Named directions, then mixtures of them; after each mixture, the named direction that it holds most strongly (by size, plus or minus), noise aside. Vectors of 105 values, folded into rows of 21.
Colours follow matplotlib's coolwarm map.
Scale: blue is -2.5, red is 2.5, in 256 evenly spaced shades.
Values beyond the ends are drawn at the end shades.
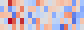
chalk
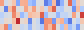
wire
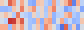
chalk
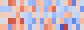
chalk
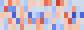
wire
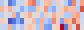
chalk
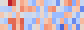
chalk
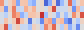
wire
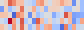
chalk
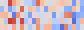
chalk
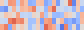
wire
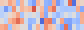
wire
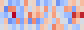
chalk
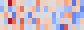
chalk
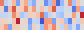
wire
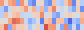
wire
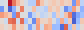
chalk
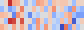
chalk
